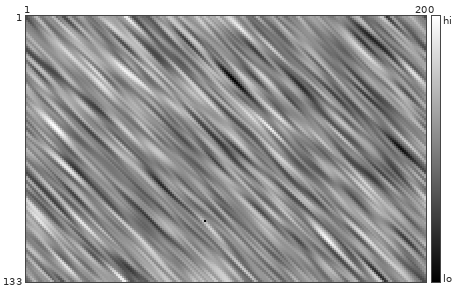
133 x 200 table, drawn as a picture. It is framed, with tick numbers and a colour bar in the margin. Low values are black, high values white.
Grain: diagonal, down to the right. Histogram: bell-shaped. Mirror symmetry: none. Lone odd cells: 1, lower than its neighbours. Odd rows or columns: none. Slope: none.
